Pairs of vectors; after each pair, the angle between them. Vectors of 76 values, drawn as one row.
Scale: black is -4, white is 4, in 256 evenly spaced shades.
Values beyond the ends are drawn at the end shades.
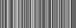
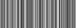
orthogonal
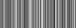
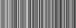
partly opposed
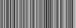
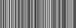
nearly opposite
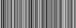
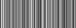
nearly opposite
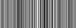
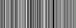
partly opposed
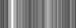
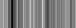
nearly opposite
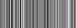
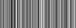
orthogonal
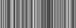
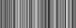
partly aligned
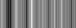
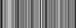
partly opposed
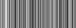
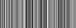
orthogonal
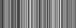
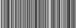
orthogonal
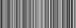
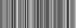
orthogonal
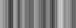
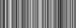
partly opposed
